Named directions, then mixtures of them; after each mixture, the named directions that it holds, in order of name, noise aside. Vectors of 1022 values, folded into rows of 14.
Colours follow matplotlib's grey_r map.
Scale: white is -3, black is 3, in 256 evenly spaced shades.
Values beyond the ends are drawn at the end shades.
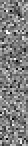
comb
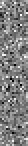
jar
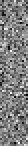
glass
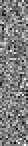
comb, glass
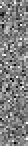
glass, jar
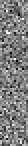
comb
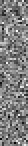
comb, glass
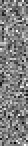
comb, glass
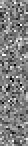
jar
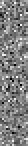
jar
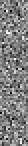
comb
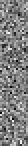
comb, glass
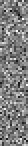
comb, glass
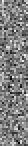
glass, jar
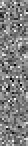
jar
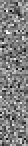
comb
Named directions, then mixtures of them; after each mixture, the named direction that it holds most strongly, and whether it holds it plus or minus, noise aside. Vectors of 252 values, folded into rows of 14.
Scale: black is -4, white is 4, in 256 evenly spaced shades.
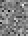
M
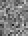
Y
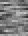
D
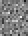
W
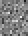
W, plus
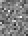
M, minus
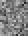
Y, minus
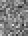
Y, minus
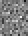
W, plus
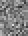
Y, minus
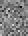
Y, minus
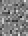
W, minus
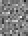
W, plus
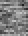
D, plus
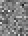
M, minus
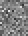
M, minus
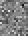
M, minus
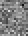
M, minus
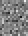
W, minus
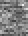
D, minus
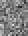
Y, minus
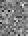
M, plus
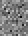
W, minus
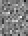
W, plus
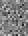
W, minus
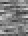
D, minus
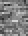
D, plus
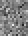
Y, minus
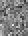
Y, minus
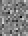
W, minus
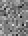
Y, minus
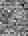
M, minus
